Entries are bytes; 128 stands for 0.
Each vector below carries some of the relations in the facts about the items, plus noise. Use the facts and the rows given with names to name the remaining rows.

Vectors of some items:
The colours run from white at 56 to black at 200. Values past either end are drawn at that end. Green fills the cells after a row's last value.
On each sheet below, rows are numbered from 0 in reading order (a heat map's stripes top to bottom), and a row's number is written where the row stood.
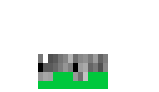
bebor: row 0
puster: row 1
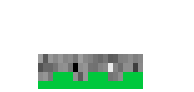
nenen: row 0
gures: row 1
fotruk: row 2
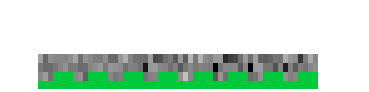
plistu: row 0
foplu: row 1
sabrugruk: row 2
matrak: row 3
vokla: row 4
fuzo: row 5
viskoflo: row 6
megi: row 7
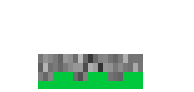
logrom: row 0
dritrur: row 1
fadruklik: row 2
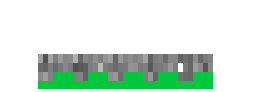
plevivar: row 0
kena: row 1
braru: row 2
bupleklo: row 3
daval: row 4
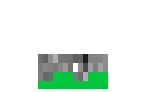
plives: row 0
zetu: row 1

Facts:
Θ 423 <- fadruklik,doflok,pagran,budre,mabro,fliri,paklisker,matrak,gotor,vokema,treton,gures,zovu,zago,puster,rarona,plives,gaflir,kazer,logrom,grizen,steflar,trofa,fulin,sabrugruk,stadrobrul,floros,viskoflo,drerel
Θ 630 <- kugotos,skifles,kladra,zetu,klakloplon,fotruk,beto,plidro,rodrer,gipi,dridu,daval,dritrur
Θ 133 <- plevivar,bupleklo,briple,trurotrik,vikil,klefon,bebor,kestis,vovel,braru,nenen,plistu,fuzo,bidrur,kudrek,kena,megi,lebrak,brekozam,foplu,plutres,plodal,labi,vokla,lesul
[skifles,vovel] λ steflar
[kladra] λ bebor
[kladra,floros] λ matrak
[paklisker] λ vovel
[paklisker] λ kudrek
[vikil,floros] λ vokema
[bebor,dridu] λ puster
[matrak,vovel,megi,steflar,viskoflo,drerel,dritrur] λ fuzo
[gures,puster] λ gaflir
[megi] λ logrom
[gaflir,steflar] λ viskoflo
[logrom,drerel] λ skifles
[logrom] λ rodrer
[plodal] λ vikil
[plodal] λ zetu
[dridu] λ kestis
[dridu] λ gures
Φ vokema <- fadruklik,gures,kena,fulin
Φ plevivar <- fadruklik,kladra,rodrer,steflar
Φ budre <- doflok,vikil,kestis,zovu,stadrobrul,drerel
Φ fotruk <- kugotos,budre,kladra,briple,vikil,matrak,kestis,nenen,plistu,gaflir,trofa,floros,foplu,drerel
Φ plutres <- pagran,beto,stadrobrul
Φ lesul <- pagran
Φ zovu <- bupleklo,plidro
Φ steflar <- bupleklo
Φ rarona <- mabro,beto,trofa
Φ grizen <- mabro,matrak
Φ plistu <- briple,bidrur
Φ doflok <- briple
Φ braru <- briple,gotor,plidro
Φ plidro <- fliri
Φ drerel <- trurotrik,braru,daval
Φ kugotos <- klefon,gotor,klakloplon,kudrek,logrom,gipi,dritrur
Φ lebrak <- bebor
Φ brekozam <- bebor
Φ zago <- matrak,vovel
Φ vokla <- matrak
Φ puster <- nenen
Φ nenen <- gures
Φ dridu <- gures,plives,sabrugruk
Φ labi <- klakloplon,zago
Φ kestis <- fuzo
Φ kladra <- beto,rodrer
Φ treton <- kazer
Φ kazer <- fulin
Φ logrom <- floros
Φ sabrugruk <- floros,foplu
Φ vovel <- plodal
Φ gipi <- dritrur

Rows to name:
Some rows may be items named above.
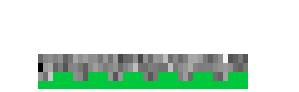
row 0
puster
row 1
klefon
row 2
floros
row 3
kazer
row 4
zago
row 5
paklisker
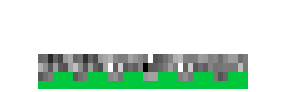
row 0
rodrer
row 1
rodrer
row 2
lesul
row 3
bebor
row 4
lesul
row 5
fulin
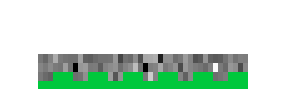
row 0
fadruklik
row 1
viskoflo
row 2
floros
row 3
vovel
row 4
drerel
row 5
plidro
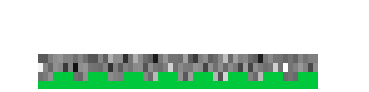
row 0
fotruk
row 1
steflar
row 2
megi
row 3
vokema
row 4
kladra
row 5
dridu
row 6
vokema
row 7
beto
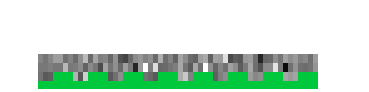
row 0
fulin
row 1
dridu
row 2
skifles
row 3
pagran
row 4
plodal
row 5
kudrek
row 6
vikil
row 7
kestis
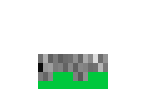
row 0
gaflir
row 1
treton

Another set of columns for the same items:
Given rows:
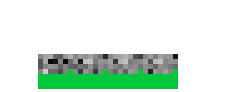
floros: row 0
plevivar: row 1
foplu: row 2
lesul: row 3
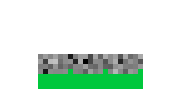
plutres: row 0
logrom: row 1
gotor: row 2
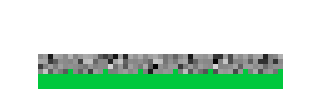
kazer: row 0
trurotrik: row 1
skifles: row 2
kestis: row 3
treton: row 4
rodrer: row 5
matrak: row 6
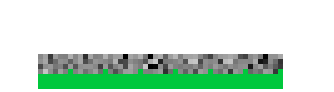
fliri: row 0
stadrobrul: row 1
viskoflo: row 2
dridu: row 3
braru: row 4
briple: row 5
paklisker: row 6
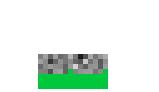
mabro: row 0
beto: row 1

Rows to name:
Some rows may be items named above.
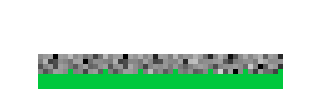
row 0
viskoflo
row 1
zago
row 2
viskoflo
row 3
fadruklik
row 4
kena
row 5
vokema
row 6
bebor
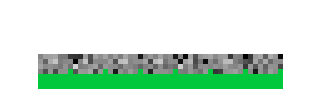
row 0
klefon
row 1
rodrer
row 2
lesul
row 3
plutres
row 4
dritrur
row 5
kudrek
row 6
megi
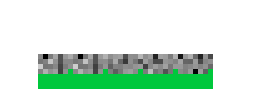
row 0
fotruk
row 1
fotruk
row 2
gaflir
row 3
fadruklik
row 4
plodal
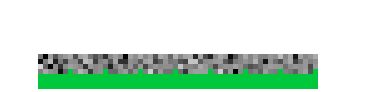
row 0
kladra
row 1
vikil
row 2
steflar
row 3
plives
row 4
fuzo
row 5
vokema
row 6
gures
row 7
pagran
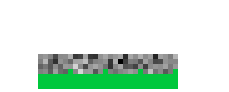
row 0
puster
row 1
zetu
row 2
drerel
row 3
fadruklik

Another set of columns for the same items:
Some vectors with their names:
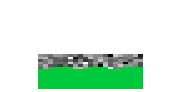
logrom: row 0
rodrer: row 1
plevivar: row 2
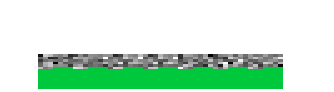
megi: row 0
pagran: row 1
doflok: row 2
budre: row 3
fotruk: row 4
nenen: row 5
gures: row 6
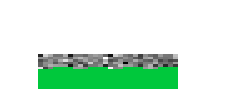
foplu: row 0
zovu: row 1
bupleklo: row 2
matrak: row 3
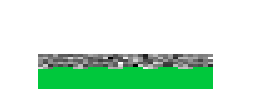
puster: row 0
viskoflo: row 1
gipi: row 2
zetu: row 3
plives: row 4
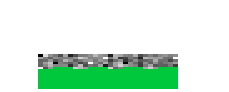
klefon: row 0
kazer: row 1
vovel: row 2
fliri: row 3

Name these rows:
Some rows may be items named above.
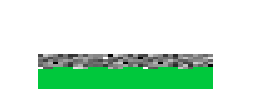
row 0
kestis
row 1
pagran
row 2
vikil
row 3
kestis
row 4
gures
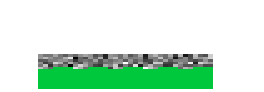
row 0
gures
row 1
kladra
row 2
floros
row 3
zetu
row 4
gaflir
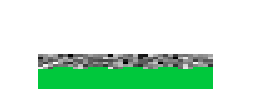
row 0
dridu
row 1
viskoflo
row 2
kudrek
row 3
vikil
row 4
paklisker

